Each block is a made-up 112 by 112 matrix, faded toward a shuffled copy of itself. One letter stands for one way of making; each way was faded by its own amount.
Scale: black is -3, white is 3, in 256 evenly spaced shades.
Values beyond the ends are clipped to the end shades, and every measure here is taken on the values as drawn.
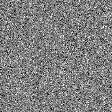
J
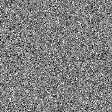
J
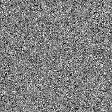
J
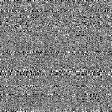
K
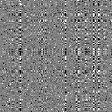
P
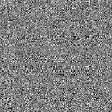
K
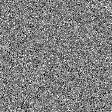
J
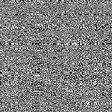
K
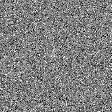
J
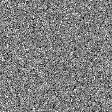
J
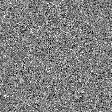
J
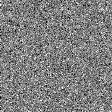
J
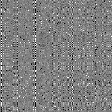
P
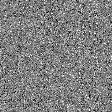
J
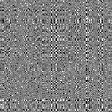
P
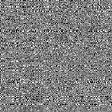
K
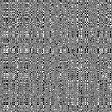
P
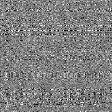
K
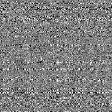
K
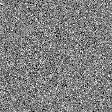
J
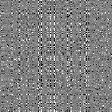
P
